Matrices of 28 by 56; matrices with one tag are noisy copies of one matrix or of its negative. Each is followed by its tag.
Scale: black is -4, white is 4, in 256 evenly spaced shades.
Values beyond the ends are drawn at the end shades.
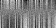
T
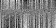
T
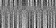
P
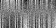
T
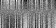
T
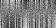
T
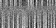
P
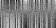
T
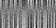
P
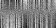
T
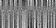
P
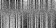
T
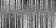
T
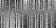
T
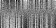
T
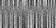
P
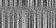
P
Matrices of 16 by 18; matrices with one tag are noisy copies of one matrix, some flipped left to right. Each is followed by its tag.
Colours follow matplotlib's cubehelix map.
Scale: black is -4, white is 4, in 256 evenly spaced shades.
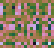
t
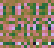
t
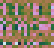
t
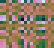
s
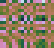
s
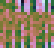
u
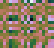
s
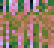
u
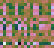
t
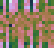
u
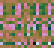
t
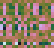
t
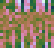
u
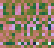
t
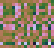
t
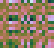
s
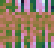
u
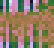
u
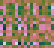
t
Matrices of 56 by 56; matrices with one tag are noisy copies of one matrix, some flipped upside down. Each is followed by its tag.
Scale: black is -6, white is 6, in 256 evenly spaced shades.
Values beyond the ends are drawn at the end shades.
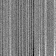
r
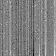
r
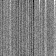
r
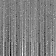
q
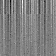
q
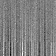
q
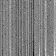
r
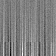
q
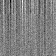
q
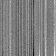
r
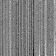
r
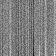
r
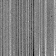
r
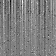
q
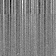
q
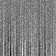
q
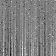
q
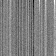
r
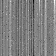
r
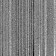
r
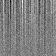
q
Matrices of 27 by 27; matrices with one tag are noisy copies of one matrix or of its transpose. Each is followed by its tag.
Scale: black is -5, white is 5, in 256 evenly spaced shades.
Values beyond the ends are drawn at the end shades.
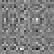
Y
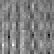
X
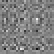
Y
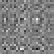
Y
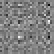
Y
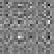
Y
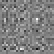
Y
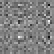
Y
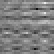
X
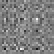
Y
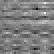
X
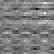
X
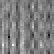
X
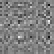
Y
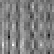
X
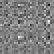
Y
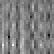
X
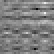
X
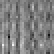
X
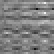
X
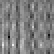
X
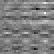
X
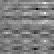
X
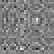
Y
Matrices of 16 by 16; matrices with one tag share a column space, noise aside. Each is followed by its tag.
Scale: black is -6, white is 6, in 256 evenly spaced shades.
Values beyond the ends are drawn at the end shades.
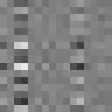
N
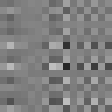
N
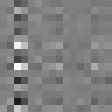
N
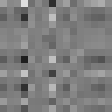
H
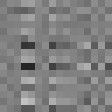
N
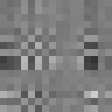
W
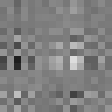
W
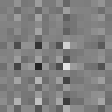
N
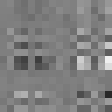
W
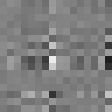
W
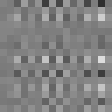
H
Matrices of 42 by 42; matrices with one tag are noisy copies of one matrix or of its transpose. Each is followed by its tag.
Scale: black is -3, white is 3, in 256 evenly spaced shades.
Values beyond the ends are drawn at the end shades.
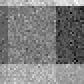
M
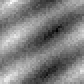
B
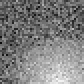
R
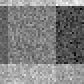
M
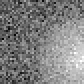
R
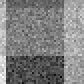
M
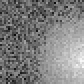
R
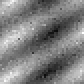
B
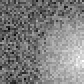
R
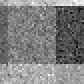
M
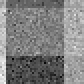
M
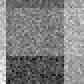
M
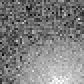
R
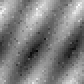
B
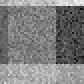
M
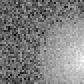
R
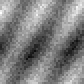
B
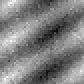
B
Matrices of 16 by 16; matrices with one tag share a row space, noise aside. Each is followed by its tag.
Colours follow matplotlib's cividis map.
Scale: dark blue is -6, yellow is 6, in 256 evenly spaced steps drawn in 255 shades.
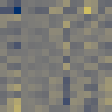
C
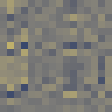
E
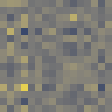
E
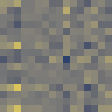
C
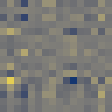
E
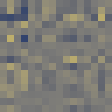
E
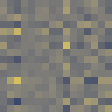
C
